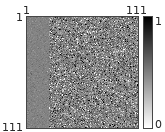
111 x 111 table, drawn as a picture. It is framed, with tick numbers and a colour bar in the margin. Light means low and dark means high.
Grain: fine. Stripes: none. Histogram: heavy tails on both sides. Mirror symmetry: none. Odd rows or columns: none. Slope: none. Seam: vertical, 20% of the way across, the left part calmer.
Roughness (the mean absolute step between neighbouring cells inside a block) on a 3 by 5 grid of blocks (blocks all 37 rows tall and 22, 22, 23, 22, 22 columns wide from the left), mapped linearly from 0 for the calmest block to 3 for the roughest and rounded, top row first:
03333
03333
03333
